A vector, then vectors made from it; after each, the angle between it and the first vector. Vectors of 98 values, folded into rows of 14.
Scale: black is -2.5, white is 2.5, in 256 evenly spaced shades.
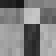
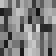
partly opposed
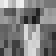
nearly opposite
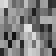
partly opposed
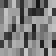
orthogonal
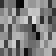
partly aligned
